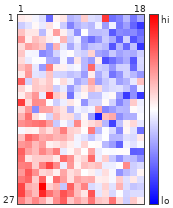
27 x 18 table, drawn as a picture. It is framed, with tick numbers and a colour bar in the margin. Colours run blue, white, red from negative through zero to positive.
Grain: fine. Ninth with the highest average: bottom left. Slope: up to the bottom left. Ninth with the lowest average: top right. Mirror symmetry: none. Odd rows or columns: none.
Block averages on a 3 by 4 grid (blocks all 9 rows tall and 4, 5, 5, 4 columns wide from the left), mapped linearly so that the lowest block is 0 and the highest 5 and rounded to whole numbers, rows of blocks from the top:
3 2 1 0 / 4 3 2 1 / 5 4 3 2
